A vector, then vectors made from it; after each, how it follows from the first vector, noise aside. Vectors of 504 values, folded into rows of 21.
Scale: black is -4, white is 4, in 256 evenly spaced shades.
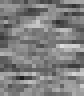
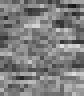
copied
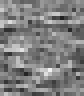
reversed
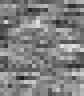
copied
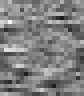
reversed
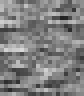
reversed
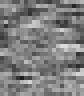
copied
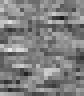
reversed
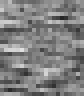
reversed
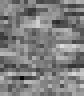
copied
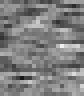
copied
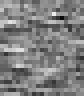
reversed
